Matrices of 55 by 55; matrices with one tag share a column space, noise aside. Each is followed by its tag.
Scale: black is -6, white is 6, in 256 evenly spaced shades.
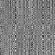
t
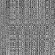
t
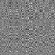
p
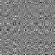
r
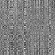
t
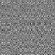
r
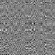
r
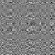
r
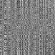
t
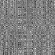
t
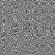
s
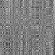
t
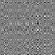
r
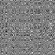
s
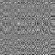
r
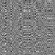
p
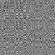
p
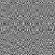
r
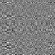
r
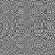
s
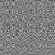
s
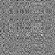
s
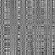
t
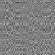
r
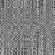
t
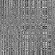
t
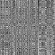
t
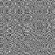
s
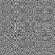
s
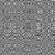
s
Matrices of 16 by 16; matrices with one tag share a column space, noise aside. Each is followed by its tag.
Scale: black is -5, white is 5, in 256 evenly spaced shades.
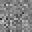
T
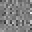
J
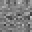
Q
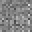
T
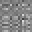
T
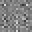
T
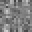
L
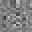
Q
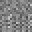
T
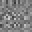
Q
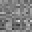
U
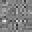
U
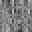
L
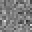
J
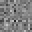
U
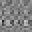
J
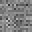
T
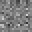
Q
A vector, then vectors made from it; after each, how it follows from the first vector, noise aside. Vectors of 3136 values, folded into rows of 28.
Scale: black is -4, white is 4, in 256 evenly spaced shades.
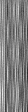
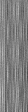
shrunk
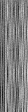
negated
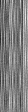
reversed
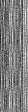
reversed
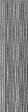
shrunk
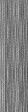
shrunk
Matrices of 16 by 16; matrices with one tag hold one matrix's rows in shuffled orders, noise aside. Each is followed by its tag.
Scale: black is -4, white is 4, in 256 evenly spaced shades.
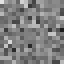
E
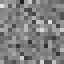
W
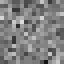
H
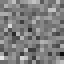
E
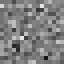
H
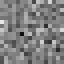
W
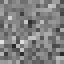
E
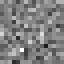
H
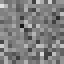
W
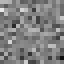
E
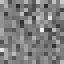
W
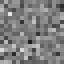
E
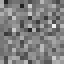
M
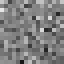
W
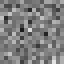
M
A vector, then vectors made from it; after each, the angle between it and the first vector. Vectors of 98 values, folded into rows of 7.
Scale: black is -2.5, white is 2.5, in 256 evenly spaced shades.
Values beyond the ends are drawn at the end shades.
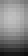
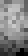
nearly parallel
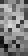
partly aligned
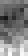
nearly opposite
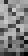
partly aligned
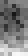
nearly opposite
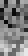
partly opposed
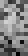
partly aligned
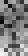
partly opposed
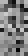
orthogonal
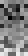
partly opposed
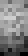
nearly parallel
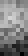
nearly parallel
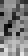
partly opposed
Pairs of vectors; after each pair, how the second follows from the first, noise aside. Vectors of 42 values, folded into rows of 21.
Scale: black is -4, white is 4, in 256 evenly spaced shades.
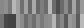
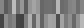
shuffled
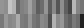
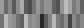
shuffled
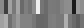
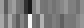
shuffled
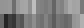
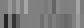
partly zeroed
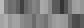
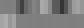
partly zeroed
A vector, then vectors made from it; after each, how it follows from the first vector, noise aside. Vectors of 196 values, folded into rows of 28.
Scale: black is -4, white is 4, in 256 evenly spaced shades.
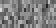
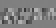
partly zeroed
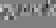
partly zeroed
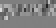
partly zeroed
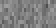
shrunk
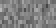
shrunk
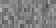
shrunk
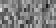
copied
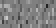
partly zeroed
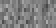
shrunk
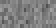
shrunk
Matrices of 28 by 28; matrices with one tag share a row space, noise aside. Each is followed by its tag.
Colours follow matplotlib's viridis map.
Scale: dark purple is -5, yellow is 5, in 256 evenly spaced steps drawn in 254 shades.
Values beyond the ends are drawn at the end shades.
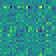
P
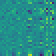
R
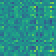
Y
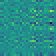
Y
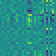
R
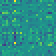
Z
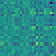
Y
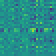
Y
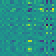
R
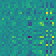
R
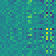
R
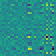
R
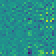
R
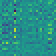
Z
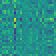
Z
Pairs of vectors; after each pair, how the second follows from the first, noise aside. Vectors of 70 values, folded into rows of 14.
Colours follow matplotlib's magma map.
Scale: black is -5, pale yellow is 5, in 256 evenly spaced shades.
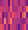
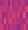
shrunk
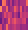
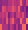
reversed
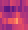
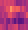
reversed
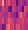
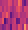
reversed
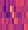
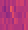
shrunk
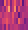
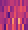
reversed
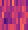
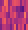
reversed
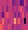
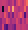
reversed
